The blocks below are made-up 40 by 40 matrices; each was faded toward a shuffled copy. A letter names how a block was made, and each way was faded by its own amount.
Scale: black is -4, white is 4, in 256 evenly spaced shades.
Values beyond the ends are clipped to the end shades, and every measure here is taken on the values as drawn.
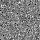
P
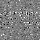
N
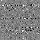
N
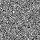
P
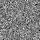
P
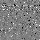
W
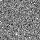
P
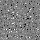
W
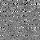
N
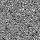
P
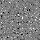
W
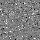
W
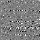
N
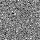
P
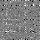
N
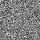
P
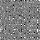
N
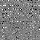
N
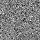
P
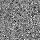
P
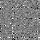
N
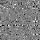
N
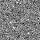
P
